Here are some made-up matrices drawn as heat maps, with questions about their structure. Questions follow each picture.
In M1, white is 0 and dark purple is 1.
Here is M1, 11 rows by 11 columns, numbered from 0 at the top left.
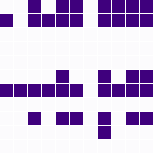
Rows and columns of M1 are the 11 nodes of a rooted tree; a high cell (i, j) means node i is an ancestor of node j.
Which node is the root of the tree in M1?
6
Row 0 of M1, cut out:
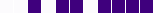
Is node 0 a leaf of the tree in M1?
no
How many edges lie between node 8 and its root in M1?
3
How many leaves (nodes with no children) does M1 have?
5
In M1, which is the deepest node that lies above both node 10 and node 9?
5
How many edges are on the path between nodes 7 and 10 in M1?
3
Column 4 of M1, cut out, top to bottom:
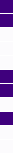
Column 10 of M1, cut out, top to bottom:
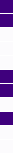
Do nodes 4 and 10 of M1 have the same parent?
yes
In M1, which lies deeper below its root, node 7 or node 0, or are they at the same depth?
node 7
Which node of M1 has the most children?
5
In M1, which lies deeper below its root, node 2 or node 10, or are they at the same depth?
node 10
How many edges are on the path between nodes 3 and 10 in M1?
5
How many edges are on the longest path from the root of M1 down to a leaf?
6
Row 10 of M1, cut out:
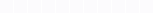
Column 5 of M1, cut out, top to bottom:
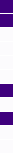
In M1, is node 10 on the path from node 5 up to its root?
no
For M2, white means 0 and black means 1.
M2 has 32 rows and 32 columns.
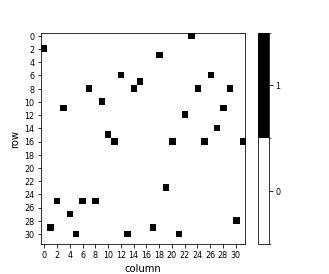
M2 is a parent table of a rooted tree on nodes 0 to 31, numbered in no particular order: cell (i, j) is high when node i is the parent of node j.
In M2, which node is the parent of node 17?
29
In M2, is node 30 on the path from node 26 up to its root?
no
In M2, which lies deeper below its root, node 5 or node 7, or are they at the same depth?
node 5
